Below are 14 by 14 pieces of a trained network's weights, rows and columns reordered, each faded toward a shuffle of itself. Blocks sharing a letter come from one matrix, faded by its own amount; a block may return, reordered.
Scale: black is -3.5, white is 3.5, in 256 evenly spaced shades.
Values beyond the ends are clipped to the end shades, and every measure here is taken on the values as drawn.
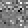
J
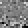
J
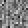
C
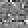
J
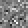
C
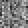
C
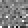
J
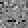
J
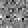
J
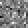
J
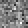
C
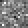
J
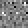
J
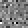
J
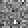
J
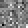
C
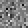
J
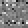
J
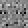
J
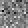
C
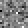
C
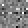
J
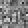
C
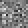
J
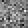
C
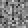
C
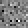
J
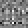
J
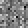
C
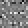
J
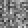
C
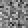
C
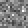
J
